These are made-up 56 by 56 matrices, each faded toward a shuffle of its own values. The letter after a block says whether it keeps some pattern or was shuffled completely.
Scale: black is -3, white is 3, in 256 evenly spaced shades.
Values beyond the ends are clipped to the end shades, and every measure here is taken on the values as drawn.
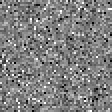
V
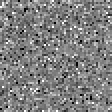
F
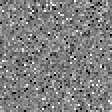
V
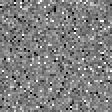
V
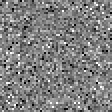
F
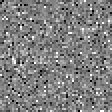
F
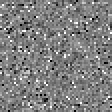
F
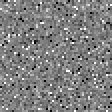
V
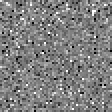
V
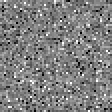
V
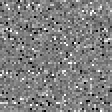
F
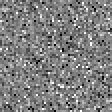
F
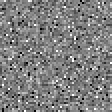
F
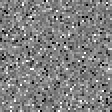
V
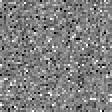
V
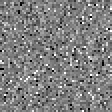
V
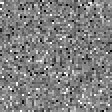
F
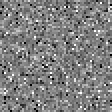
V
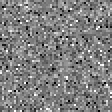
V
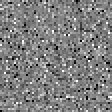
F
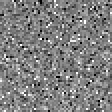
V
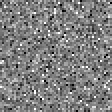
V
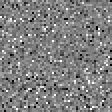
F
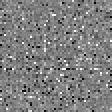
F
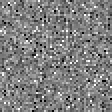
V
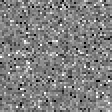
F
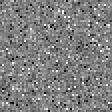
V
